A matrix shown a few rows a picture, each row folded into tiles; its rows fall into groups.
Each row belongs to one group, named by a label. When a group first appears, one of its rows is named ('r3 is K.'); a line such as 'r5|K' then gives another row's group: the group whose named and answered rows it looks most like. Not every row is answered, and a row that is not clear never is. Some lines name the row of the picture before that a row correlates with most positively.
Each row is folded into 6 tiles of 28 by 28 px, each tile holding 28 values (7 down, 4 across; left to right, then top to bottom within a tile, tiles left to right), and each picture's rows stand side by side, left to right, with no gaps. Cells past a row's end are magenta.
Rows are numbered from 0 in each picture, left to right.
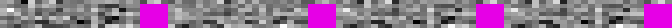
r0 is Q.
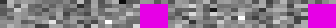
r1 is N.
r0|N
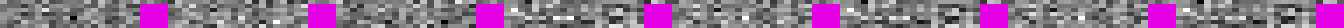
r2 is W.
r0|W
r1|N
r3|Q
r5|Q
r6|N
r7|Q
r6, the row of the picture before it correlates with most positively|1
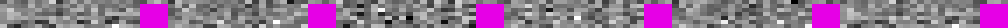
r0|Q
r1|N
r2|W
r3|N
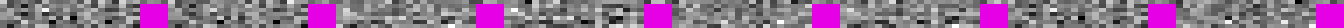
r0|W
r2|Q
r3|Q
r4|N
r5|Q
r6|W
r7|N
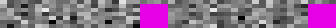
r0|W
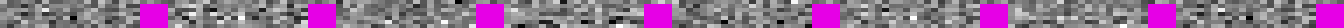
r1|N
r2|N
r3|Q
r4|W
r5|N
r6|Q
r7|W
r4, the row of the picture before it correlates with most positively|0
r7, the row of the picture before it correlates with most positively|0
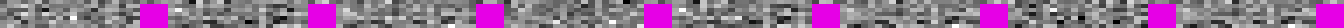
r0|N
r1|Q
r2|Q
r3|N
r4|Q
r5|Q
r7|Q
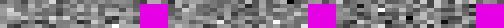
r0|Q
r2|W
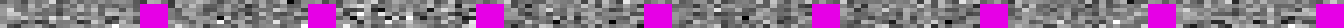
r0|Q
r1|N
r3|W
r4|W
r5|W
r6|N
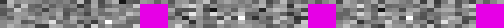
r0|N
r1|N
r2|N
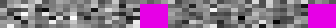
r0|N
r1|W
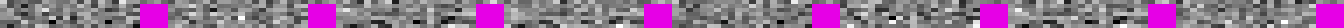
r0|W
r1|N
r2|Q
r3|Q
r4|W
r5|N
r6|Q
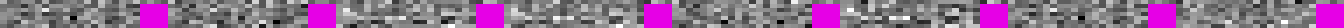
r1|W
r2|Q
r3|Q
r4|W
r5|Q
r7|N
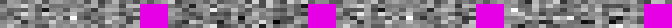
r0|N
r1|W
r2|N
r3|Q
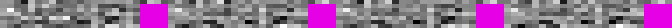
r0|Q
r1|Q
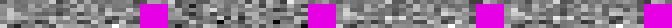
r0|Q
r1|W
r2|Q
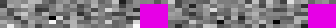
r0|N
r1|W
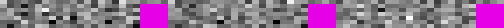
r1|W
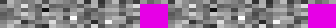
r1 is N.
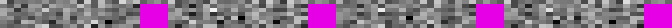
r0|W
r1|W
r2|W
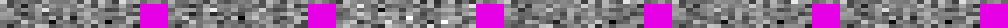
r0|W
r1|W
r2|N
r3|W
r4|W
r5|W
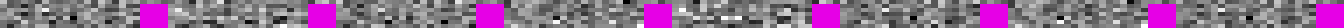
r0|W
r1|Q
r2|W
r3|N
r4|Q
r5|W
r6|N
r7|W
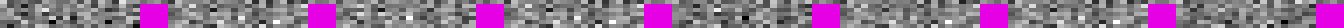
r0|W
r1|N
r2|N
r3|N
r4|W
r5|N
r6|N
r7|W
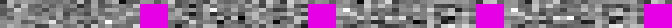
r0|N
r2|Q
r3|Q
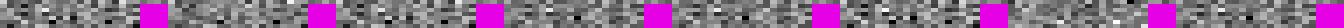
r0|W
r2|W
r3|W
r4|W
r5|W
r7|W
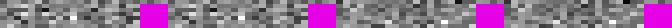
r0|N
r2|N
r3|N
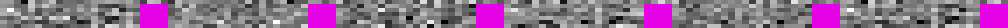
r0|Q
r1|N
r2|W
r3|Q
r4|W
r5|Q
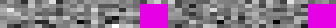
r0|Q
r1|W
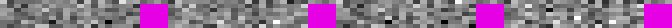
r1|N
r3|N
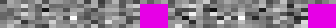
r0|N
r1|N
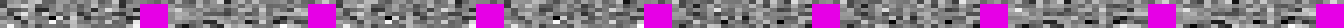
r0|N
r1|Q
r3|N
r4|W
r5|W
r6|Q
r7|Q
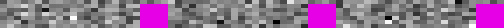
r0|N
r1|W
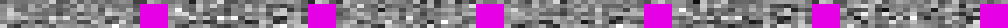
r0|Q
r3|Q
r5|N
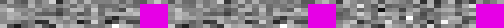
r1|Q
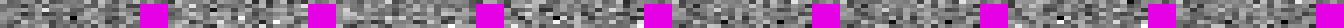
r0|W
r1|N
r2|Q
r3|N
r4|W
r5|W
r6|N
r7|W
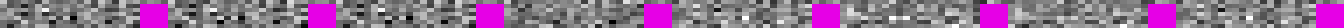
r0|W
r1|W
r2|W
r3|W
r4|N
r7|N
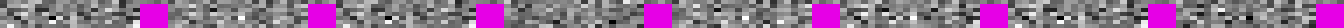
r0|N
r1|N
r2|N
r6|N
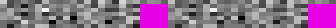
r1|W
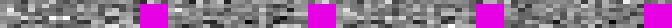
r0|Q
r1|Q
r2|Q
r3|W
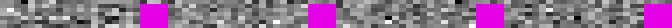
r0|Q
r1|N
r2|N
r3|W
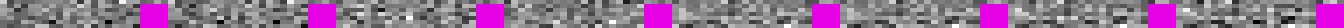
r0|W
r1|W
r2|N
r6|Q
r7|Q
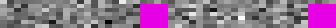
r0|W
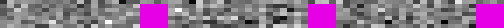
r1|Q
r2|W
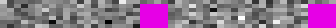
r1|N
